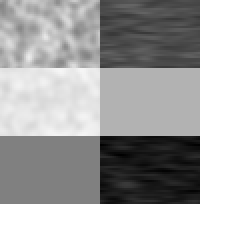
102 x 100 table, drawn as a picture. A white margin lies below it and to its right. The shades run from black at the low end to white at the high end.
The table splits into 3 rows of 2 panels. Panel 1,1: high, blotchy. Panel 1,2: low, streaked across, faint in contrast. Panel 2,1: very high, blotchy, faint in contrast. Panel 2,2: high, flat. Panel 3,1: middling, flat. Panel 3,2: very low, streaked across, faint in contrast.
